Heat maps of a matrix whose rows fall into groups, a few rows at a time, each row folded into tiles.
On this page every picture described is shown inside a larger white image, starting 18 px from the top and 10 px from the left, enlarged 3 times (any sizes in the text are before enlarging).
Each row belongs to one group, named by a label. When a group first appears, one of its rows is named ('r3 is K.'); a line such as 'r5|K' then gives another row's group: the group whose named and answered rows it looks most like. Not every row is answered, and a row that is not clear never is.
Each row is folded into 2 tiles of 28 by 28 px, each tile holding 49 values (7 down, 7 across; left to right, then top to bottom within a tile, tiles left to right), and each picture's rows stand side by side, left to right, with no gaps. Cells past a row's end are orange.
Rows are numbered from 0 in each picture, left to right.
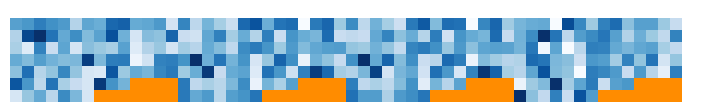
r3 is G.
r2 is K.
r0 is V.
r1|K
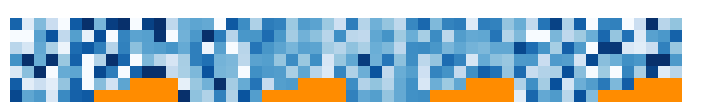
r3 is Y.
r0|K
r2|K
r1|G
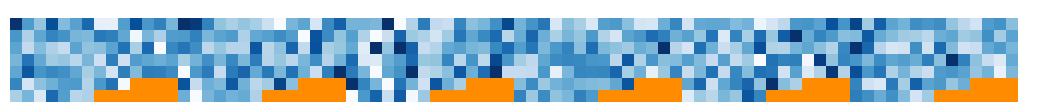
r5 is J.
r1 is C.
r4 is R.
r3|C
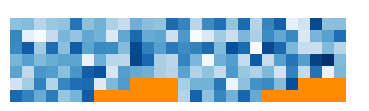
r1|Y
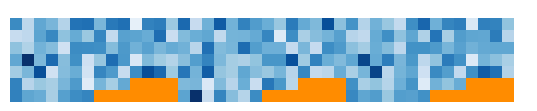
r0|K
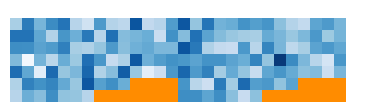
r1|J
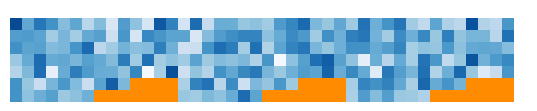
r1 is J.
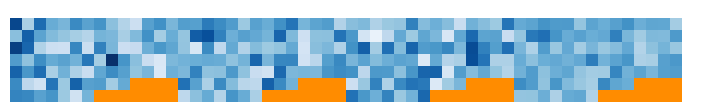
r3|V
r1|V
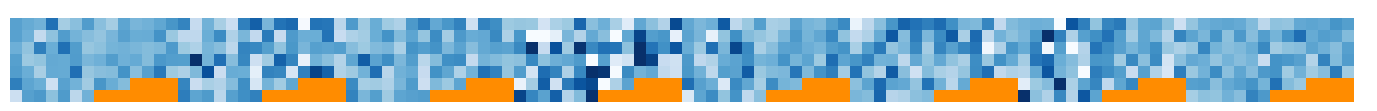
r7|R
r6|G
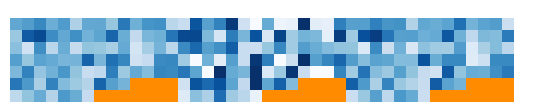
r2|V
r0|V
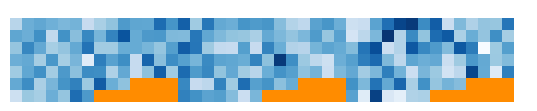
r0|R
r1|J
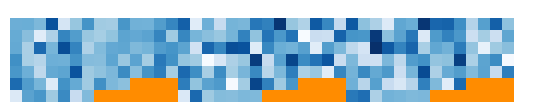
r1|Y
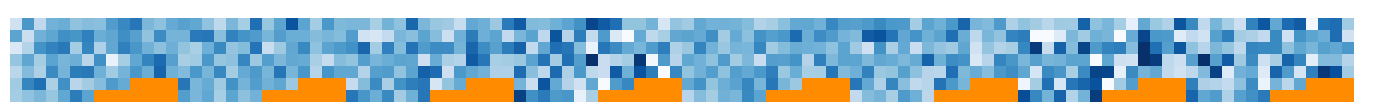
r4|R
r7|K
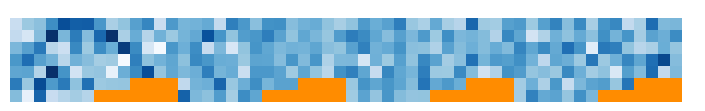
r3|Y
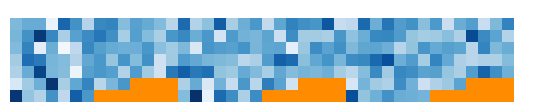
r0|G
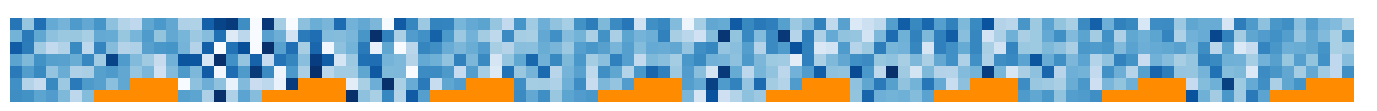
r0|J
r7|G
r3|K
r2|G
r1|Y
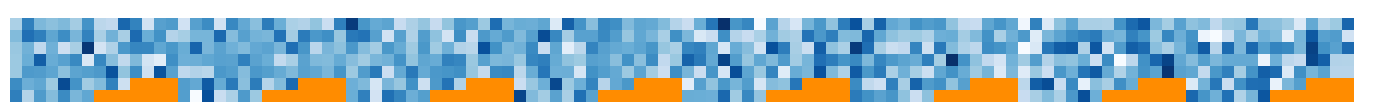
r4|Y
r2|C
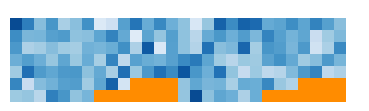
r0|C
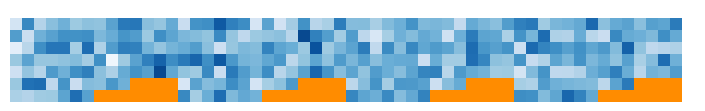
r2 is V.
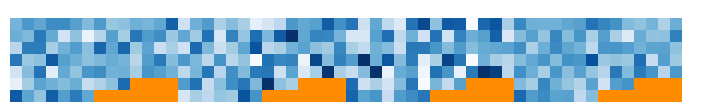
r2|K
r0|Y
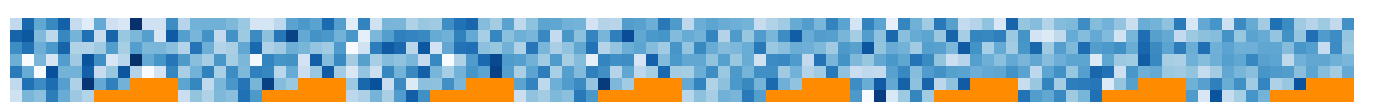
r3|R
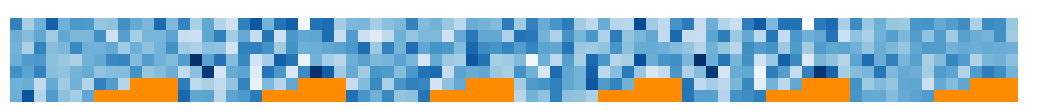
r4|K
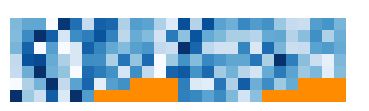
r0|G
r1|J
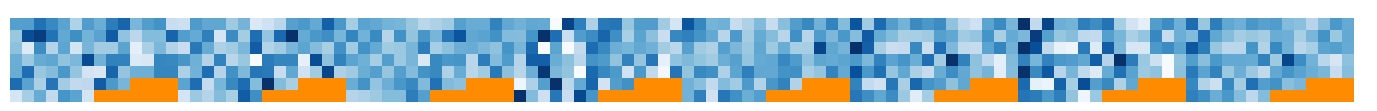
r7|J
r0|V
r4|C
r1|R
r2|R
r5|J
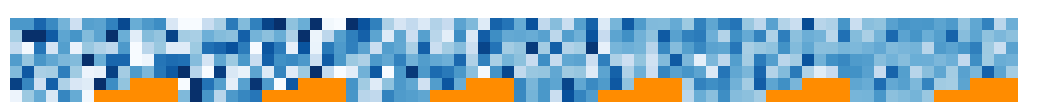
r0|V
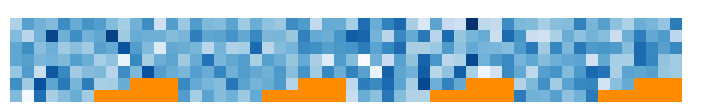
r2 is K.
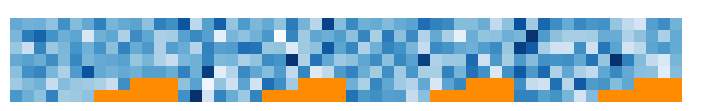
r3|J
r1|C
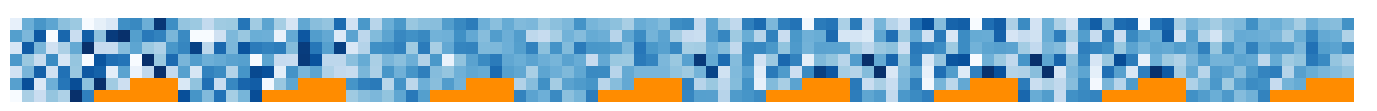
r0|R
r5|K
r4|K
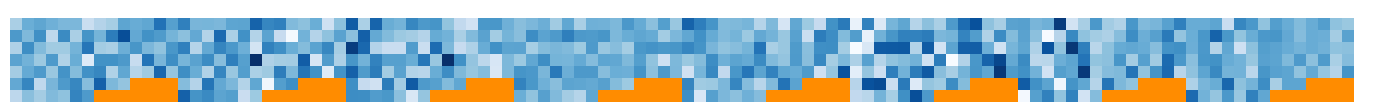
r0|R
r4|C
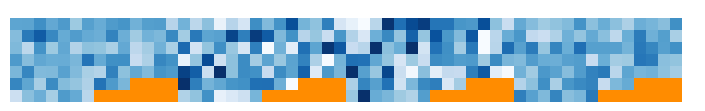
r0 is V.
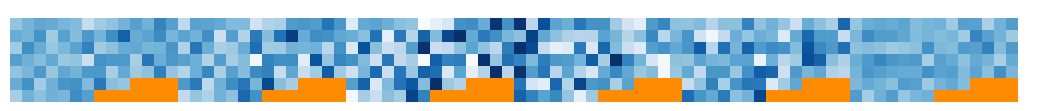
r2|R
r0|R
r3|J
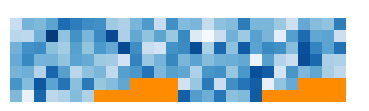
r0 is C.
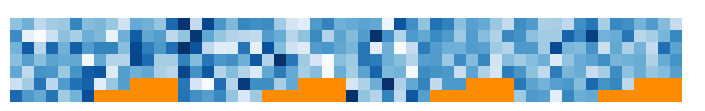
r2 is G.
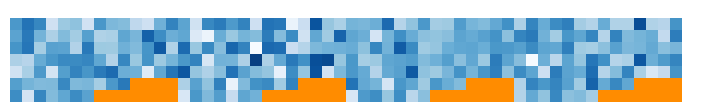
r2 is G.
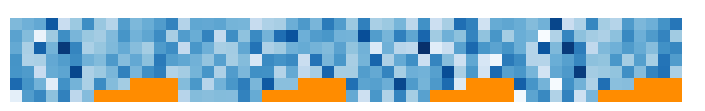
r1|R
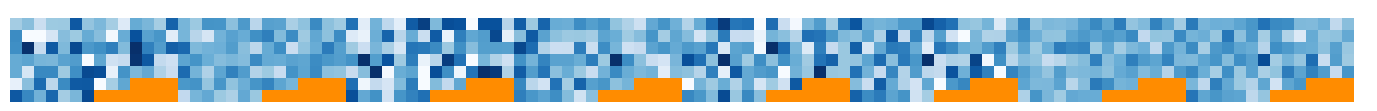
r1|Y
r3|J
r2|K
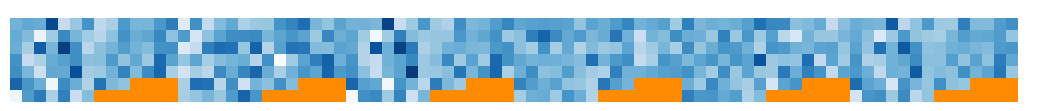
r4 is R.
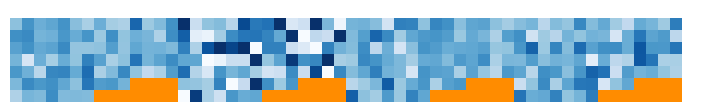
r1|Y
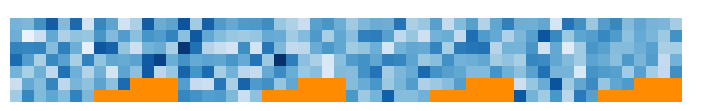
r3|G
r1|J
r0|Y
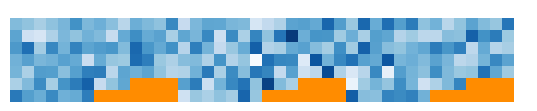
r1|R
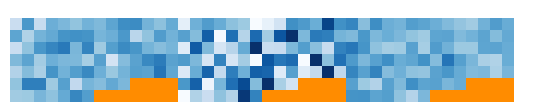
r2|J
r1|R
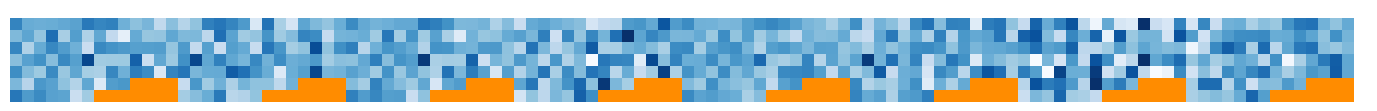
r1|Y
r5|K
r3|R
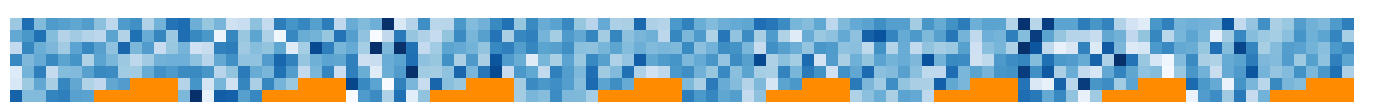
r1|C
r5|V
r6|J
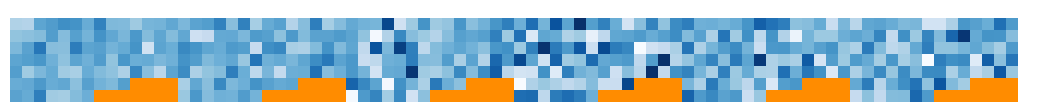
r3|Y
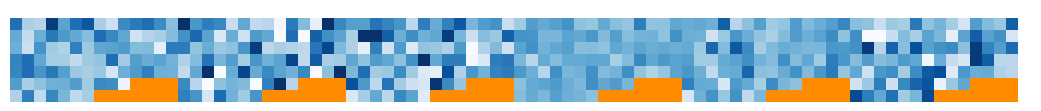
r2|V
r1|C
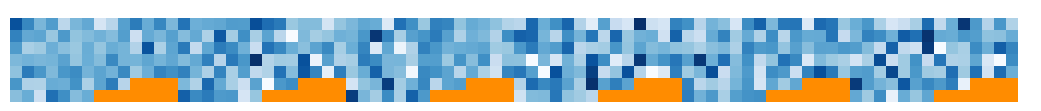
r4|K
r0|C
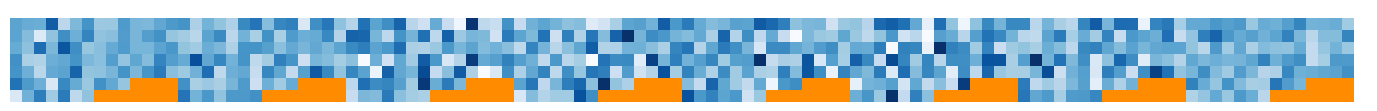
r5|Y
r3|R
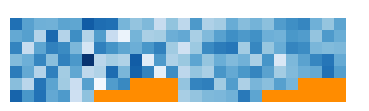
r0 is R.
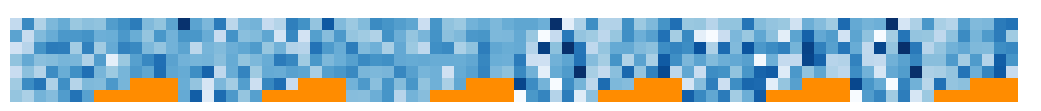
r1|C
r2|Y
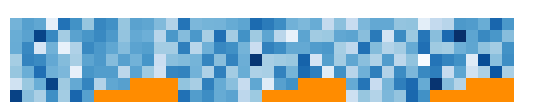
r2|R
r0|G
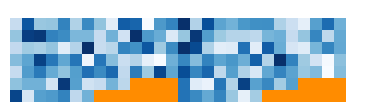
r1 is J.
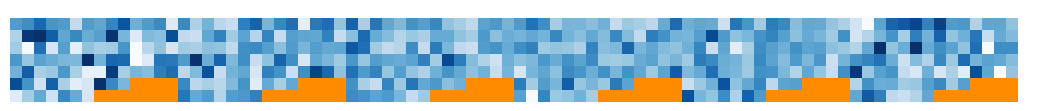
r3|C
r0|V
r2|J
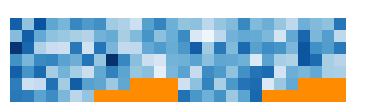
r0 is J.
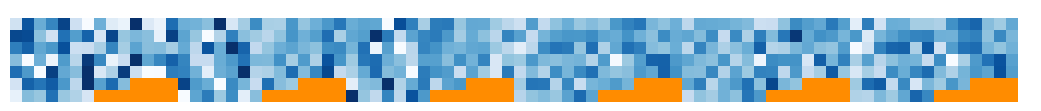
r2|G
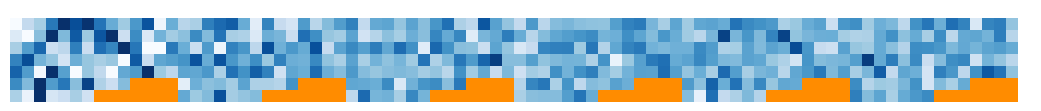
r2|Y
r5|K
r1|Y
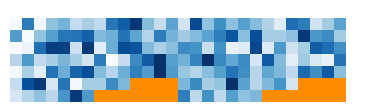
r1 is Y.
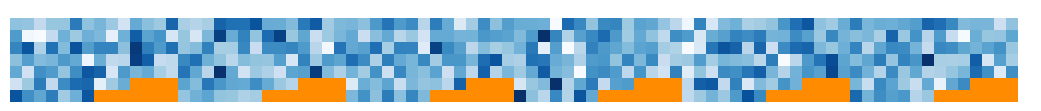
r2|Y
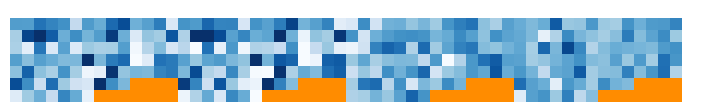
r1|V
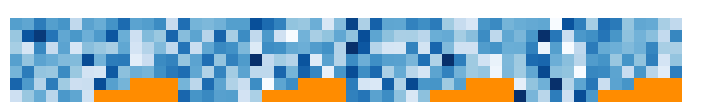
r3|G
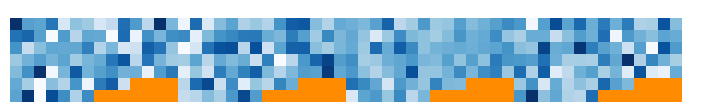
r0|C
